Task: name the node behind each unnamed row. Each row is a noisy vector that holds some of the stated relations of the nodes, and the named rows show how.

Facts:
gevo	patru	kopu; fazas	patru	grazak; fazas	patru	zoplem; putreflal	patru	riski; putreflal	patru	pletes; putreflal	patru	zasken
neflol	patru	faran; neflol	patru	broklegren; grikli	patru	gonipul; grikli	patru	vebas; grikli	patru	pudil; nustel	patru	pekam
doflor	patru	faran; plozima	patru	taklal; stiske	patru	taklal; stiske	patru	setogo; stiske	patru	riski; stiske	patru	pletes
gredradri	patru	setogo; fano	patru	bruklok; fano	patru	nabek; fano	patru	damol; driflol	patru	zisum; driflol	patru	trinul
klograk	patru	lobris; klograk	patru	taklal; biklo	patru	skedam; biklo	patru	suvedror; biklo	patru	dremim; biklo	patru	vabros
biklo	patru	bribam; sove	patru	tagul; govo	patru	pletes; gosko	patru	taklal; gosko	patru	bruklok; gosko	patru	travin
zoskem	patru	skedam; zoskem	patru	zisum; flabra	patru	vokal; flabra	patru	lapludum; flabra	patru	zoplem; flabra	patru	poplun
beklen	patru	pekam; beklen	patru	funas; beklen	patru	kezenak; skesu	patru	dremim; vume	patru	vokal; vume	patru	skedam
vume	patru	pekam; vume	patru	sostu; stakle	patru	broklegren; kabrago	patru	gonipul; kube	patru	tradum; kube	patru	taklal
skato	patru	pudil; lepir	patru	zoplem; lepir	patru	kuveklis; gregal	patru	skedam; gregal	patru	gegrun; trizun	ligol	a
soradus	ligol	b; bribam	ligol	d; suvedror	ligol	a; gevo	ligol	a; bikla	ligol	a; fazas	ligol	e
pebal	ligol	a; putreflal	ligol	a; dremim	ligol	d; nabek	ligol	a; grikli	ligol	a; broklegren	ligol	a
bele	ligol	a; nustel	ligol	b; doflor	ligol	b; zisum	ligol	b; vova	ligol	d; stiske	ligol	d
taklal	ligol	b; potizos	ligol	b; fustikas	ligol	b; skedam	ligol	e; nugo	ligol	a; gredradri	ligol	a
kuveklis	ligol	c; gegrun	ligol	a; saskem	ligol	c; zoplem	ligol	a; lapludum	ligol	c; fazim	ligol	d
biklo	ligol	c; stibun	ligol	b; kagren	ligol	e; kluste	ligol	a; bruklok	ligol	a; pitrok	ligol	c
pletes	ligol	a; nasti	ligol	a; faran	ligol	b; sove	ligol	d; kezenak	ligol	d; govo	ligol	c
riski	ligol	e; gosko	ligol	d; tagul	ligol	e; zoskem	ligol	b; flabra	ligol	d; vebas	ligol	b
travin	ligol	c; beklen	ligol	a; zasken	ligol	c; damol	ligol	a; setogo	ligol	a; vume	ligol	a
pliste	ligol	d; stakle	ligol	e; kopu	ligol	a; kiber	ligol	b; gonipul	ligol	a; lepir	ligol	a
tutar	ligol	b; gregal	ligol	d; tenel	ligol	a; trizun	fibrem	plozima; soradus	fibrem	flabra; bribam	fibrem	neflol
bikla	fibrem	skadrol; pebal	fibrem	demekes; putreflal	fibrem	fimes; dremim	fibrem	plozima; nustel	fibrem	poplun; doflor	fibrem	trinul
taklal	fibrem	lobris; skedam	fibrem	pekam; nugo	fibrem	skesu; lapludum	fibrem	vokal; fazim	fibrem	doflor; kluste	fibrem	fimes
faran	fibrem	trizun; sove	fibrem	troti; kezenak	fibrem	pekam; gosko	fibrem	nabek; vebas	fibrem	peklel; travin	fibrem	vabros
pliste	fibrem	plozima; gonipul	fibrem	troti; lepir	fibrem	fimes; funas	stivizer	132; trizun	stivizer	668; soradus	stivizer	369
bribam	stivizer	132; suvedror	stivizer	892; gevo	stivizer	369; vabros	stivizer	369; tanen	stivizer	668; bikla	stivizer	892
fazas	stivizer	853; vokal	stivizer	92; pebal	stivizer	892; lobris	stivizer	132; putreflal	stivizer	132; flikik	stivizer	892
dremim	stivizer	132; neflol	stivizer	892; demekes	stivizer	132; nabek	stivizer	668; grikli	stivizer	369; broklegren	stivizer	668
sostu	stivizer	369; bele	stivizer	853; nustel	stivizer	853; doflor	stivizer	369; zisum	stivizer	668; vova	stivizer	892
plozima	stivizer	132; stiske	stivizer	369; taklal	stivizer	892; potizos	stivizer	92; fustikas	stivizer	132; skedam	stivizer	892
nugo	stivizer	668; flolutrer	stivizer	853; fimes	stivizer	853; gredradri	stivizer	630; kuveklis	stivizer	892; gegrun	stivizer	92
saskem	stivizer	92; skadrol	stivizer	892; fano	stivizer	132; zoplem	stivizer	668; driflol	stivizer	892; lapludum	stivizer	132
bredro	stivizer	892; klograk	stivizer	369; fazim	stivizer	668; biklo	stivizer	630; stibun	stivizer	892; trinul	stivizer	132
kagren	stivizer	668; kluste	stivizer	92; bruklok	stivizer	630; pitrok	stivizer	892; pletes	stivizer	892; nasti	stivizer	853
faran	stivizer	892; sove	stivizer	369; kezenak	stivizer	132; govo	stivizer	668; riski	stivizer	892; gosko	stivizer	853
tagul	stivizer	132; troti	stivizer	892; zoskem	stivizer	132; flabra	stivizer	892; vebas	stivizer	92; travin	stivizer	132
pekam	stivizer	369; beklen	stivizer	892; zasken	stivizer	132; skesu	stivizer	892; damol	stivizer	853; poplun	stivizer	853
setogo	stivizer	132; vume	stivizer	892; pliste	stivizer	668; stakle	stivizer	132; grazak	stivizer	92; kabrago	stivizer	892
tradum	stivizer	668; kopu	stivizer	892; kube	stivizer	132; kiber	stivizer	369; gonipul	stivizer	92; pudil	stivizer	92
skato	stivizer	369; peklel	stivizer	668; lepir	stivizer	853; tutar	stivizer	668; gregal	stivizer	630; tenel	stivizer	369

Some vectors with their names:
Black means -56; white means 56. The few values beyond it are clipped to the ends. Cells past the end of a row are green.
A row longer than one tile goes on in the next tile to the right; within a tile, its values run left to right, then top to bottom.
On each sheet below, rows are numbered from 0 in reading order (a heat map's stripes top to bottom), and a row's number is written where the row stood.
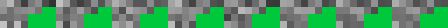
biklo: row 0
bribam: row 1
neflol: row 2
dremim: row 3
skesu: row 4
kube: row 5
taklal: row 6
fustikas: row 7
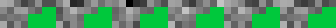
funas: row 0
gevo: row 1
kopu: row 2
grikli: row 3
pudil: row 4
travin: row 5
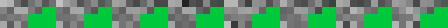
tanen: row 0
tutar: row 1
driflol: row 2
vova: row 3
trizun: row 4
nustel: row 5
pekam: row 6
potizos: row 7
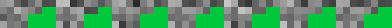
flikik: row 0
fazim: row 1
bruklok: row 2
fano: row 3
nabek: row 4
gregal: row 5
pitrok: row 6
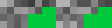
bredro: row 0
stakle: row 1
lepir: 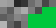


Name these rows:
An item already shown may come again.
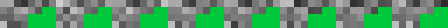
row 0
putreflal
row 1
broklegren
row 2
grikli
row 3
stiske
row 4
tenel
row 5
fazim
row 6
gosko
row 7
biklo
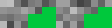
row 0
pliste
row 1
skato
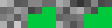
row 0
doflor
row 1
fimes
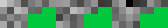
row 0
broklegren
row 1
skesu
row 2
kopu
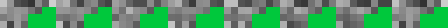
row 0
gonipul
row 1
dremim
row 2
kabrago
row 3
gregal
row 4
govo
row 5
setogo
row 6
riski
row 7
gonipul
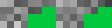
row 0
doflor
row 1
faran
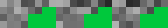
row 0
vebas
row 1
fazas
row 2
lepir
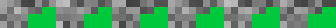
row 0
pudil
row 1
pliste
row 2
trinul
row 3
pudil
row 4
govo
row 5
flolutrer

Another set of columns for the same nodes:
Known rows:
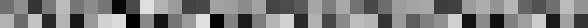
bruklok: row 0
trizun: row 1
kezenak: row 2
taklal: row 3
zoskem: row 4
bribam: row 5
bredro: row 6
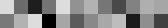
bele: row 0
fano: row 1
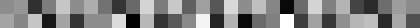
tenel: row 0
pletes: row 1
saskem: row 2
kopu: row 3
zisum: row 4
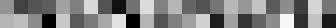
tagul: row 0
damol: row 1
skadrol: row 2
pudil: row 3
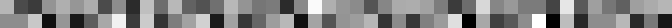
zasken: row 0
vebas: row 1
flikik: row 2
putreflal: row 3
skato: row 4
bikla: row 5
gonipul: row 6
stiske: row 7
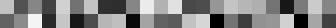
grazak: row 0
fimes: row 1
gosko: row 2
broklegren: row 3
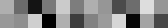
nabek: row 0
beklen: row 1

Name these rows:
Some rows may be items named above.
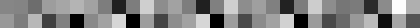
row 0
gregal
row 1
nugo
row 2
nugo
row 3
nugo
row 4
putreflal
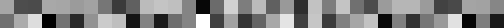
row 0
fazim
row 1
plozima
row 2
kopu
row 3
potizos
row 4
govo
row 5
kezenak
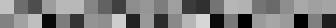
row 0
govo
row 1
pekam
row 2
dremim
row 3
sove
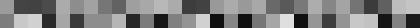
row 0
faran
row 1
stiske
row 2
bribam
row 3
troti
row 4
plozima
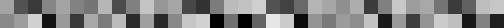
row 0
trinul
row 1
gredradri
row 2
pliste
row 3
nustel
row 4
grikli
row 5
plozima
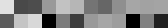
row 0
gosko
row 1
sove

